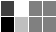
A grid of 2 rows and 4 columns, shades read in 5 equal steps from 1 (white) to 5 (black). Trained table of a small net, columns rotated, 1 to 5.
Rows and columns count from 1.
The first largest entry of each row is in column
1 1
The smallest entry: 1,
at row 1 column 2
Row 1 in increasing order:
1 3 3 4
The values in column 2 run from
1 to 2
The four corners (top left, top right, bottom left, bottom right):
4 3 5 3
